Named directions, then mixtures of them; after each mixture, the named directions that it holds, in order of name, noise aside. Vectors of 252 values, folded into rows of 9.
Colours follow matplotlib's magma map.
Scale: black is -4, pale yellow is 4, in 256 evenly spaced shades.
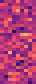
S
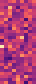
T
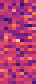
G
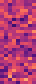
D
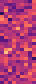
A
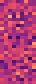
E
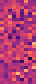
E, S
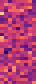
A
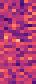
G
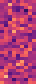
D, S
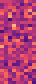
E, G, T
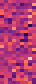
D, G, T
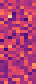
D, E, T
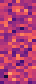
D, S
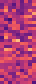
A, G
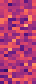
A, D, T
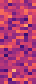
D, T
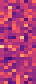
T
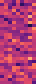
D, G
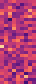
G, T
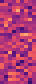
S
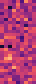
G, T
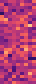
A, D, G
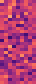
E, S, T
